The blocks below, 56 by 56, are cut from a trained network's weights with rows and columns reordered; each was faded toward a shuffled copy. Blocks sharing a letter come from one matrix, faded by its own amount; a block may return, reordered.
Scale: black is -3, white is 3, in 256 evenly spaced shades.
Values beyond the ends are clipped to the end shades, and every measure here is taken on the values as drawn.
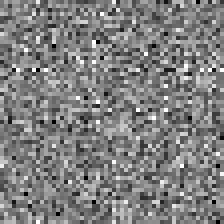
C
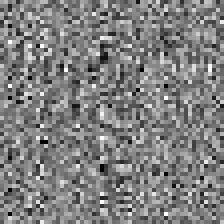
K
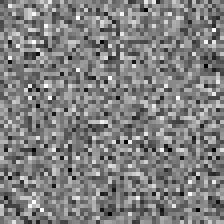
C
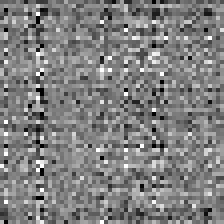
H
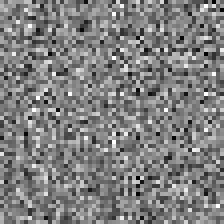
C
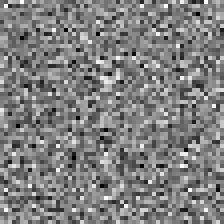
C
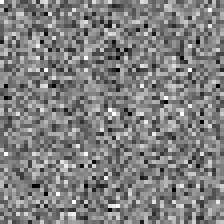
C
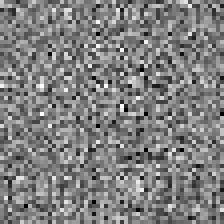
K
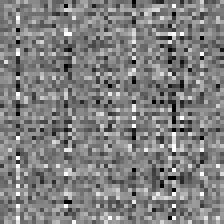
H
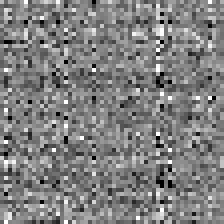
H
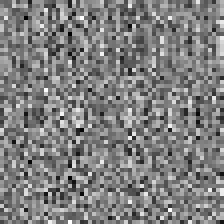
K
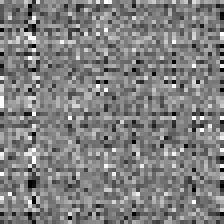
H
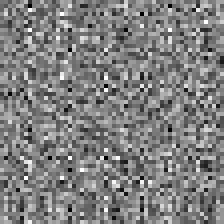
K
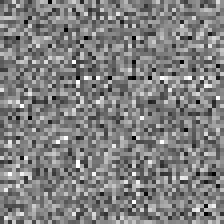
C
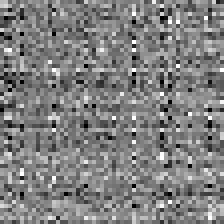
H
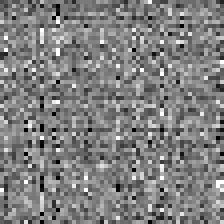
H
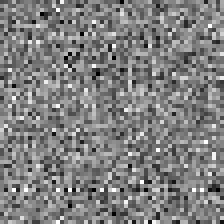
C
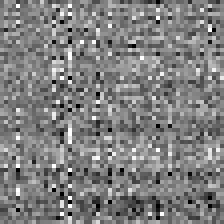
H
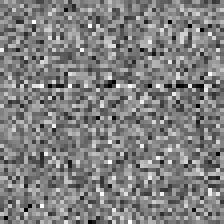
C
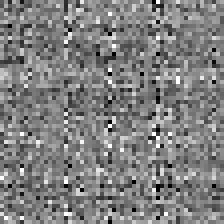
H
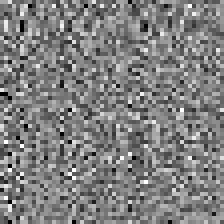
K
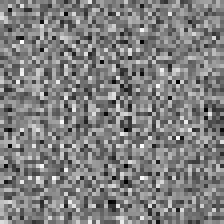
K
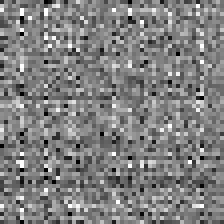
H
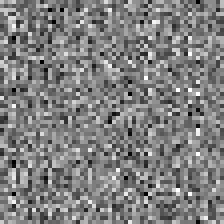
K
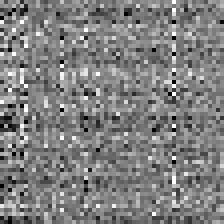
H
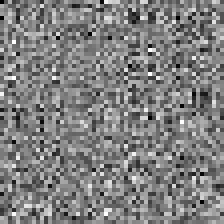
K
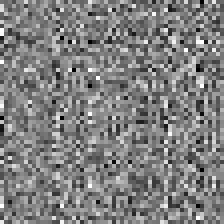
K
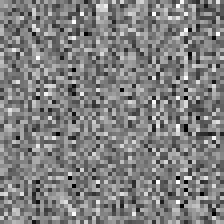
K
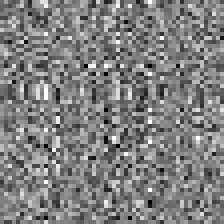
K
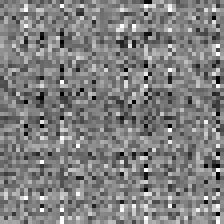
H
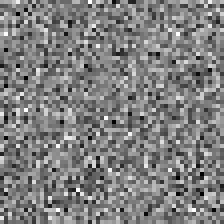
C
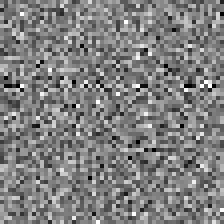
C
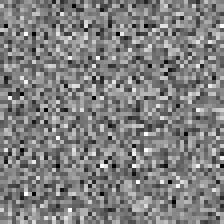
C
